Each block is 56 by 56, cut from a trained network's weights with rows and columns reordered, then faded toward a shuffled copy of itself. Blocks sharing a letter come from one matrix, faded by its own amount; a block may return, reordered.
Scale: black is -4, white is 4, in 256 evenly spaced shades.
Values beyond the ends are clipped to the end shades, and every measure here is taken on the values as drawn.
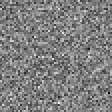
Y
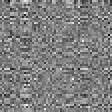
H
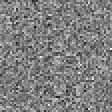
Y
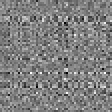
H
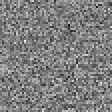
Y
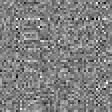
H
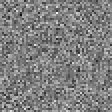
Y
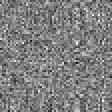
Y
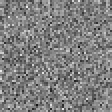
Y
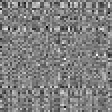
H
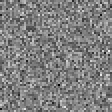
Y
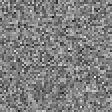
Y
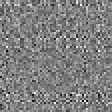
H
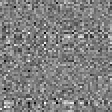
H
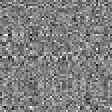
H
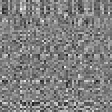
H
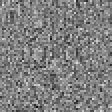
Y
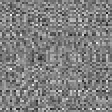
H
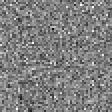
Y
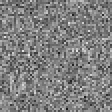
Y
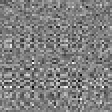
H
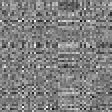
H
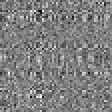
H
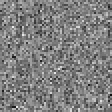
Y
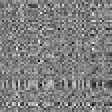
H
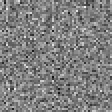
Y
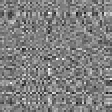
H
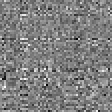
H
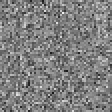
Y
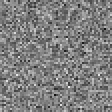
Y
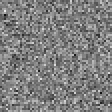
Y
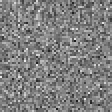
Y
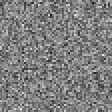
Y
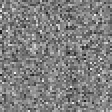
Y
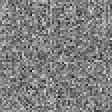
Y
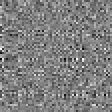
H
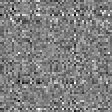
H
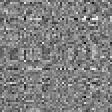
H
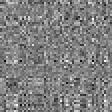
H
